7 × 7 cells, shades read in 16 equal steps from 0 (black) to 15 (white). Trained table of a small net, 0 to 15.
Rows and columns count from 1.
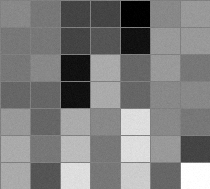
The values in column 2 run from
5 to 8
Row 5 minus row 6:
-1 -1 -1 1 0 -1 3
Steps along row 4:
same down up down up same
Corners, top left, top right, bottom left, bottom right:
8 9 10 15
